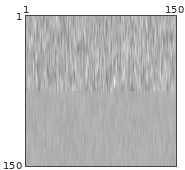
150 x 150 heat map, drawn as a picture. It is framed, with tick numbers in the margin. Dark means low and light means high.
A few values lie far out on both sides of the bulk. A horizontal seam about 50% of the way down splits the table, and the bottom part is calmer. Streaks run downward. Overall the values sit about 70% of the way up the scale.
